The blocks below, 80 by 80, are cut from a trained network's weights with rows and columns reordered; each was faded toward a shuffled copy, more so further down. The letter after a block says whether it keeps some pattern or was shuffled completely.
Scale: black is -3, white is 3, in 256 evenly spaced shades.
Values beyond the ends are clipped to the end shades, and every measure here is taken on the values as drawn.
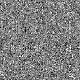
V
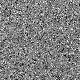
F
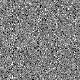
V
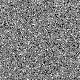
F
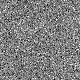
F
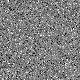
F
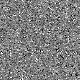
V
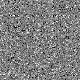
V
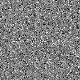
V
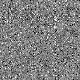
V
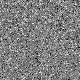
F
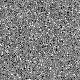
F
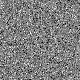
F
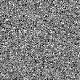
V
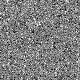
F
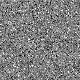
V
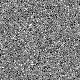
F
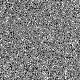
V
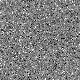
F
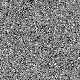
V
